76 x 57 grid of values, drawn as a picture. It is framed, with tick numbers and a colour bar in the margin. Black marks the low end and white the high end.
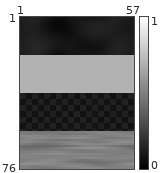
The table splits into 4 rows of 1 panel. Panel 1,1: very low, smooth, faint in contrast. Panel 2,1: high, flat. Panel 3,1: very low, checkered, faint in contrast. Panel 4,1: middling, streaked across, faint in contrast.
